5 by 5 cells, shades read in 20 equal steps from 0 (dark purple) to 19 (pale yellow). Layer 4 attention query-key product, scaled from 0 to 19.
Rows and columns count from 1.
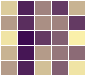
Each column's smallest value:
12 0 4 4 4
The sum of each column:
72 8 52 37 63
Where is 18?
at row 3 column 1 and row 5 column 5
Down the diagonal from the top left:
16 3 4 9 18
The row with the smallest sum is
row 2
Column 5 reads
14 4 19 8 18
